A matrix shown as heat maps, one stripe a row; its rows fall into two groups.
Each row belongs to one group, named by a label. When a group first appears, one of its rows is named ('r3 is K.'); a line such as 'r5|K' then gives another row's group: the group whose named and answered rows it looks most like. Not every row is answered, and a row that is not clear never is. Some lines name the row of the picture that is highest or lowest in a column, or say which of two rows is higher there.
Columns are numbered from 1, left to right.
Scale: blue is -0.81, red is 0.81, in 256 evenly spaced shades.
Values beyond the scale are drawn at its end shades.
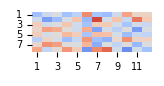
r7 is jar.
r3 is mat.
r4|jar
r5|mat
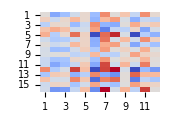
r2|mat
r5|mat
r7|mat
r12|mat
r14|mat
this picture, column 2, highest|4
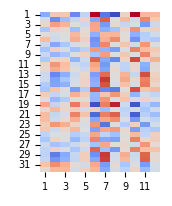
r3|jar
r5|mat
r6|mat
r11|jar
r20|jar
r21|mat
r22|mat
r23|jar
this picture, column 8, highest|19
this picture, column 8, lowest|1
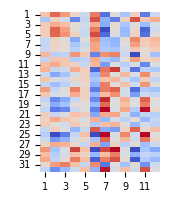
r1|jar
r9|mat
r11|jar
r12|mat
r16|mat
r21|mat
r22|jar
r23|mat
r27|jar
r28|mat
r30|mat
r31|jar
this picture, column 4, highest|28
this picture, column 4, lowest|2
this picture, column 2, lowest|25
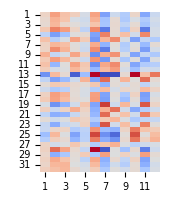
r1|jar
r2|jar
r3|jar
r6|mat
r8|jar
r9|mat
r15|jar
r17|jar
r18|jar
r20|mat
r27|mat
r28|jar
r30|jar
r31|jar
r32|jar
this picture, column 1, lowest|13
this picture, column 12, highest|13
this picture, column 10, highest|13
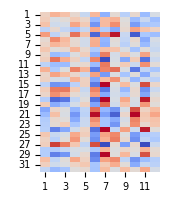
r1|jar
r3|mat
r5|mat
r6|jar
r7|jar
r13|jar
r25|mat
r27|jar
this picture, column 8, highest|5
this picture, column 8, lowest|21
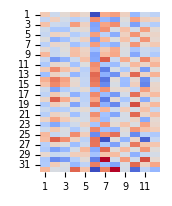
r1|mat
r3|mat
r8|mat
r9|mat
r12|jar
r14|jar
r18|jar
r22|jar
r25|mat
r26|jar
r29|mat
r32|mat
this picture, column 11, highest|30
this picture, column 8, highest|32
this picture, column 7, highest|30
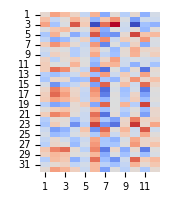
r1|jar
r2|mat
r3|mat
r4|jar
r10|mat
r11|mat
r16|jar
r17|jar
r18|jar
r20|jar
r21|jar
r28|jar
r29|jar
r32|jar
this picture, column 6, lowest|3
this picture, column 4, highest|3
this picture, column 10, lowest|3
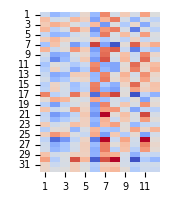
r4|mat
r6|jar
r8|mat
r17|mat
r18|jar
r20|mat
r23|mat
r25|jar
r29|mat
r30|mat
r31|mat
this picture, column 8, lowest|7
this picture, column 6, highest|7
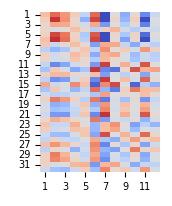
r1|jar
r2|jar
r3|jar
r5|jar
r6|jar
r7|mat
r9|mat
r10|mat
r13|jar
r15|mat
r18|jar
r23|mat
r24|mat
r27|jar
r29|jar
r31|mat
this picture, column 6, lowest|15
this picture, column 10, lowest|15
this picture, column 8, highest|15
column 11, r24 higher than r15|Yes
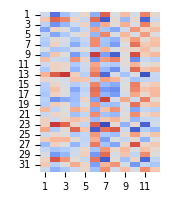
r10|mat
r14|mat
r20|mat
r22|mat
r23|jar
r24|mat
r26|jar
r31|mat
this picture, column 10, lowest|24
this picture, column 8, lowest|9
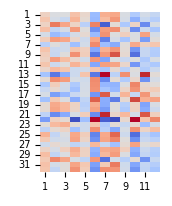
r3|jar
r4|mat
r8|mat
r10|jar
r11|mat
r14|jar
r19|jar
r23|jar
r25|mat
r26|mat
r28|mat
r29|mat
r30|jar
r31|mat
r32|mat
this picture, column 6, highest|22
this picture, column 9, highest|13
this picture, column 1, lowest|22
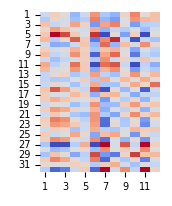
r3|mat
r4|jar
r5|jar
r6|mat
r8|mat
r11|mat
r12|mat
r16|jar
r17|mat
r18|jar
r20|jar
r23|jar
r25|mat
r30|jar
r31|mat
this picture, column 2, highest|5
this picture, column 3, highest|5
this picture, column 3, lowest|27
